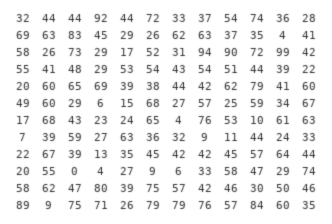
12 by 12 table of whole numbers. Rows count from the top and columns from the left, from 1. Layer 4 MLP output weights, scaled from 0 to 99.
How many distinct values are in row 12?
11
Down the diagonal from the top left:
32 63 73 29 39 68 4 9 45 47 50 35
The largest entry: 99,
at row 3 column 11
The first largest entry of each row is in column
4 3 11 1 10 6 8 5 2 12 4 1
